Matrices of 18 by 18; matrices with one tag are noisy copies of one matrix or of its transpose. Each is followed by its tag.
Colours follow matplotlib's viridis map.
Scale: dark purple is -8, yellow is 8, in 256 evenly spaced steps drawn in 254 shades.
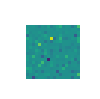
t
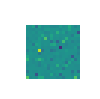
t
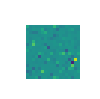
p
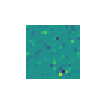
p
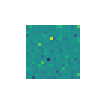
t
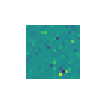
p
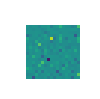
t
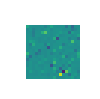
p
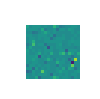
p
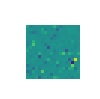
p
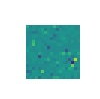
p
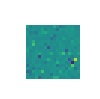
p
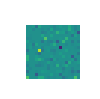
t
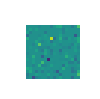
t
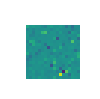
p
